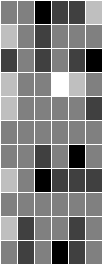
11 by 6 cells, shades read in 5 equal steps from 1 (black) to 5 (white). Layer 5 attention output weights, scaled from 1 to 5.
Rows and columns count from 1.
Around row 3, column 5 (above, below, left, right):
3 4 3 1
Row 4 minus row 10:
0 1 0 2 2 0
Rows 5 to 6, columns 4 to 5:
3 3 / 3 3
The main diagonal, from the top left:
3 3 2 5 3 3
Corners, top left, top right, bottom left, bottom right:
3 4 3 3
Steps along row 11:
down up down up up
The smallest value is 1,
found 5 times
